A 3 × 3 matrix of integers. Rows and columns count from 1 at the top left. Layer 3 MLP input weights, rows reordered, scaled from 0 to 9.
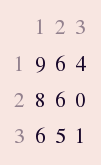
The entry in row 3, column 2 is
5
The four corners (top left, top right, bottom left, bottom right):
9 4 6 1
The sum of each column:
23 17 5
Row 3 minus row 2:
-2 -1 1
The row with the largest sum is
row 1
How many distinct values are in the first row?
3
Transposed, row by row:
9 8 6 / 6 6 5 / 4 0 1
